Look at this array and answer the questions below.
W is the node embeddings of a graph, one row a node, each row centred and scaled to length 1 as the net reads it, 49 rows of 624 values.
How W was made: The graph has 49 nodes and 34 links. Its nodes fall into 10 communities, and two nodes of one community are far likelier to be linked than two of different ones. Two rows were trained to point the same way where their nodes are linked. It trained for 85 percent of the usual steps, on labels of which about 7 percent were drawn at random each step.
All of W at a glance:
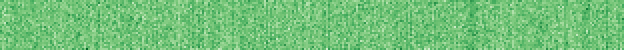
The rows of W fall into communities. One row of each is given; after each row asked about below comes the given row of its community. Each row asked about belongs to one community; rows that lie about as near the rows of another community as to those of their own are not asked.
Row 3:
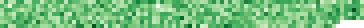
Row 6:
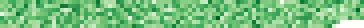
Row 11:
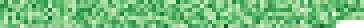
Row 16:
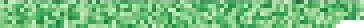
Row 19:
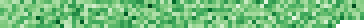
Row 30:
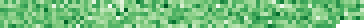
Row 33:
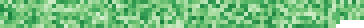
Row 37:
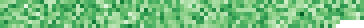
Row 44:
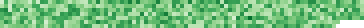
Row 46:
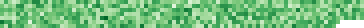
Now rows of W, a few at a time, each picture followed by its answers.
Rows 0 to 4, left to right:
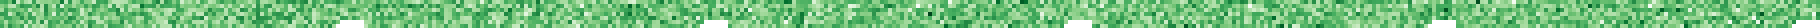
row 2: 6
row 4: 19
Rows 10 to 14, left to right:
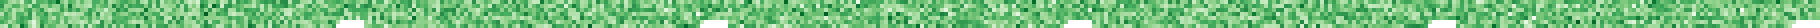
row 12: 3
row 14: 44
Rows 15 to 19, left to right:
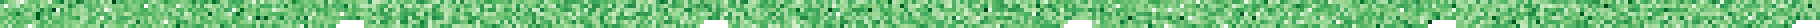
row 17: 11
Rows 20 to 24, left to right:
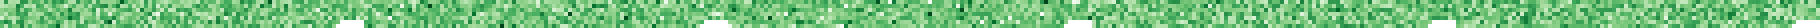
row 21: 37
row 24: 6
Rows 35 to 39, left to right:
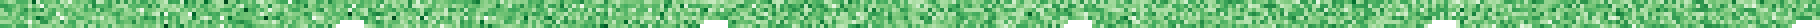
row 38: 33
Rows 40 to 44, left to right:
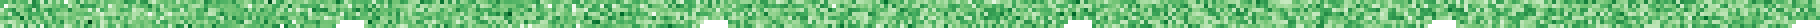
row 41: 33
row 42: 46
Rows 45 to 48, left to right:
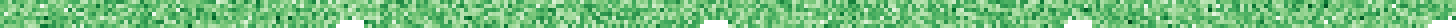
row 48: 16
